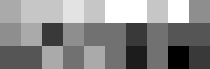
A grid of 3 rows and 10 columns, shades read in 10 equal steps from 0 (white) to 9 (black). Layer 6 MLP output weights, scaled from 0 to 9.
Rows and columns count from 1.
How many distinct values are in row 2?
5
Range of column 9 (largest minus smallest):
9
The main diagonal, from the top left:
3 3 3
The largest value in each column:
6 6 7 5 5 5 8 5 9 7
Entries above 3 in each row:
1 9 8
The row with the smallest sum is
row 1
